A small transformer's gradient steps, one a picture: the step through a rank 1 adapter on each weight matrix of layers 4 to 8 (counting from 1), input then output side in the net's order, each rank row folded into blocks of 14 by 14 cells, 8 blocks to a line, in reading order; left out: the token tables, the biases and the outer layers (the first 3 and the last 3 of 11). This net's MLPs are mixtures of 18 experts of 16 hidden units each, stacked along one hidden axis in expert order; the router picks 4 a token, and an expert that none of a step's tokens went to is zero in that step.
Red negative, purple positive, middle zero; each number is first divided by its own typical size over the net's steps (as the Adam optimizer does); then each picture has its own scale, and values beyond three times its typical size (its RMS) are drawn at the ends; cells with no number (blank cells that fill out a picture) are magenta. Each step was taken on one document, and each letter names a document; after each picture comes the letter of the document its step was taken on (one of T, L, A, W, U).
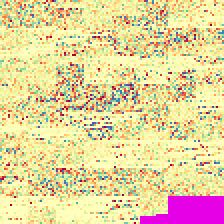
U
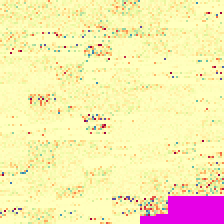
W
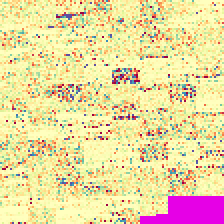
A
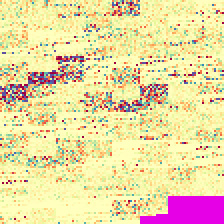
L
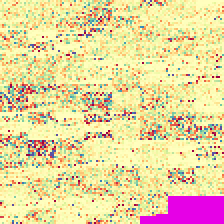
A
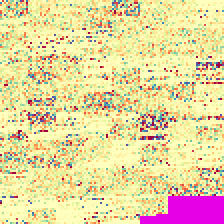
L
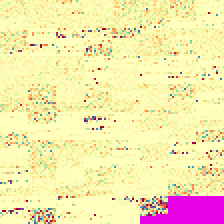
W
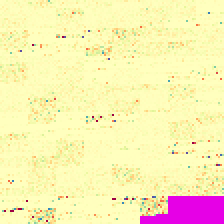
W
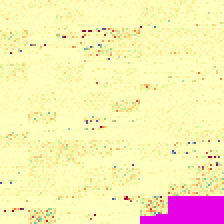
W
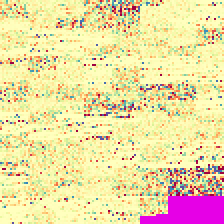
A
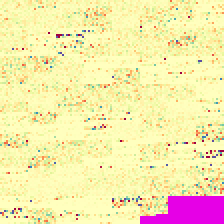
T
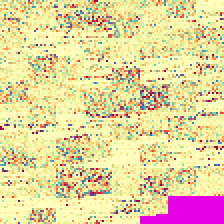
L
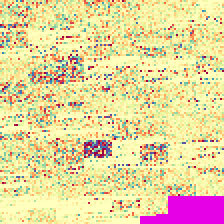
L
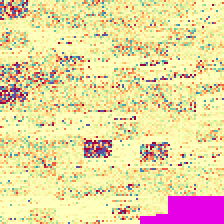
L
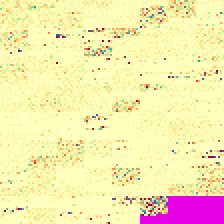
W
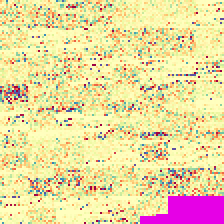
A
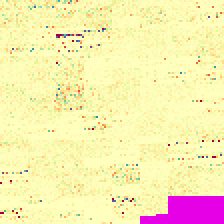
T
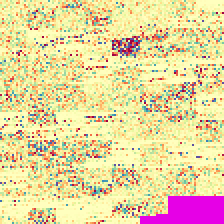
L
